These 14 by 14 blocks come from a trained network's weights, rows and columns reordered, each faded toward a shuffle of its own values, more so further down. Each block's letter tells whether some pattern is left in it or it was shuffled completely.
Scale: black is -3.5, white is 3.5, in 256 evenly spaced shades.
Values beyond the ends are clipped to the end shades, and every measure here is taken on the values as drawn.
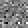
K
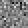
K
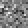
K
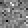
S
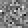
S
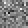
S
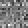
K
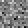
S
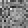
K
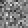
S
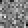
S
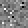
S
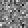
S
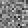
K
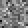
S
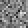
S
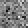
S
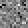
K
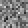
S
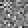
K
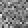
K
